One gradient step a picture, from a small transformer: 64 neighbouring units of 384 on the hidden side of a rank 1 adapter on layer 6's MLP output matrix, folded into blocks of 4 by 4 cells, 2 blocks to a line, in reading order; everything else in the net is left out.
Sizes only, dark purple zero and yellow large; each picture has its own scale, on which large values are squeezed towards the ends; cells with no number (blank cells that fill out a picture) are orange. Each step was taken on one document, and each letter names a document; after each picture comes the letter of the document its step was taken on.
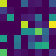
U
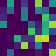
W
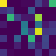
U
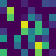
U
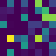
W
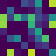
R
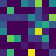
R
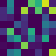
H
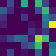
W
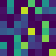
H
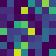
H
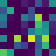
U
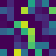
H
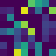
H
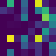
W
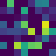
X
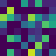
R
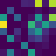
R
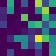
W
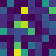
H
